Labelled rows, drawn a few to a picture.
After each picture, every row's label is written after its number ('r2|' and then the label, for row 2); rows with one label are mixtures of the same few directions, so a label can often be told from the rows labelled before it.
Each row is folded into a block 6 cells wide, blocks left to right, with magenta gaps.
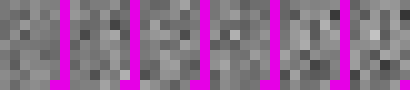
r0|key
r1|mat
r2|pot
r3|key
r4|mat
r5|mat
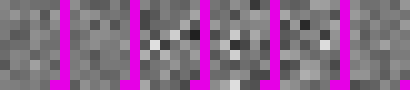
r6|mat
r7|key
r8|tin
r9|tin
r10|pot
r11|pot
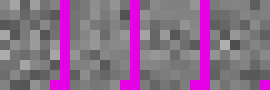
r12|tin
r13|mat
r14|key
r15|tin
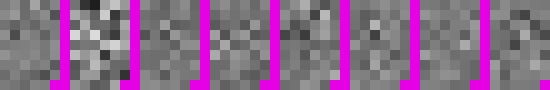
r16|tin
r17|pot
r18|key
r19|tin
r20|pot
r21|key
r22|pot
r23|mat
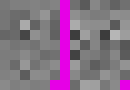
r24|key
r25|tin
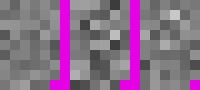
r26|tin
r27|pot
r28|mat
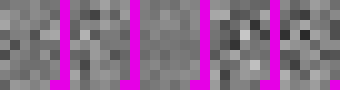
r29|tin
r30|key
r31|tin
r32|mat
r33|key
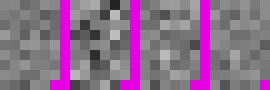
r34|tin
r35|pot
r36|key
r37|key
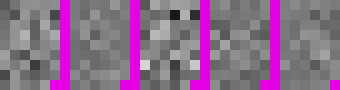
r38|mat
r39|tin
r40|mat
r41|tin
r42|mat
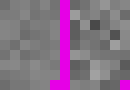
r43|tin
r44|pot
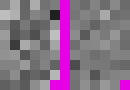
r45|tin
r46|mat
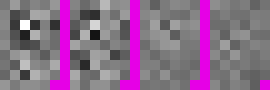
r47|key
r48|key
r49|key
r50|tin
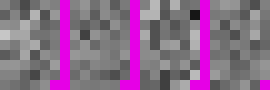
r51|pot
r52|tin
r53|tin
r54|pot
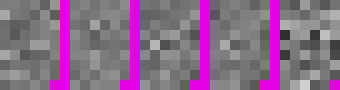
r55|pot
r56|key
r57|tin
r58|tin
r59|tin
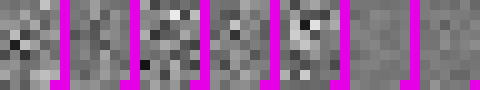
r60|tin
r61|pot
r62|mat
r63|key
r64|key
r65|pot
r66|key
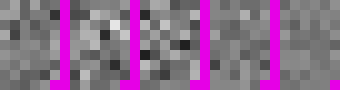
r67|tin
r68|mat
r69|pot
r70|mat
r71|key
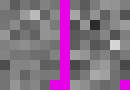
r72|mat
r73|pot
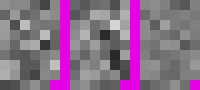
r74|pot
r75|mat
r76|pot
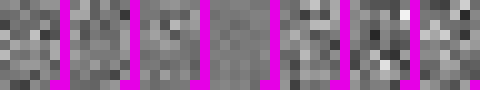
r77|tin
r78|tin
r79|key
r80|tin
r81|key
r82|mat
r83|pot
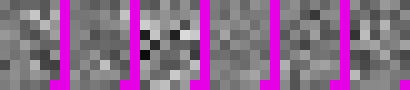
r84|mat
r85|mat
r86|tin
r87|tin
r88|mat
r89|key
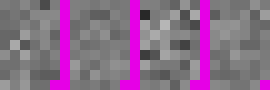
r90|tin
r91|mat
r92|pot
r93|pot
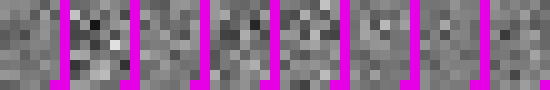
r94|pot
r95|pot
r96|pot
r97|mat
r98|tin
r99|key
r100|key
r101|mat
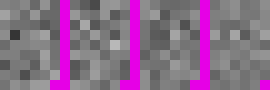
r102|mat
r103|pot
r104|mat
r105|key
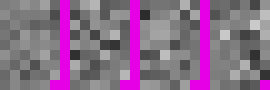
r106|mat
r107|pot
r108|pot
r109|mat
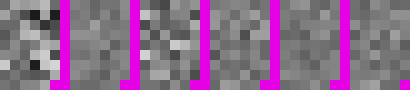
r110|mat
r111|pot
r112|pot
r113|tin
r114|pot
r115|tin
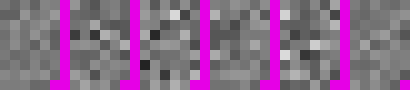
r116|tin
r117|key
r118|mat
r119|pot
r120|pot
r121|tin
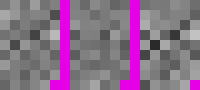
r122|tin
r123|tin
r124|tin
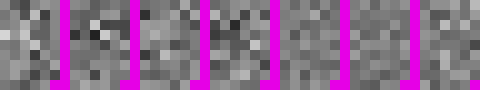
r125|pot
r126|key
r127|pot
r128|pot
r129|mat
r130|tin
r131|key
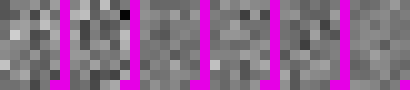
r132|mat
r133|tin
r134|mat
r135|mat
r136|mat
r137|pot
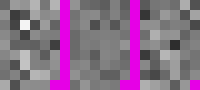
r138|key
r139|key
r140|pot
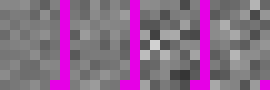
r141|pot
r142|tin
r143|tin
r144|pot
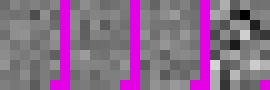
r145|mat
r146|key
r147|mat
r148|mat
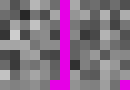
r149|key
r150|mat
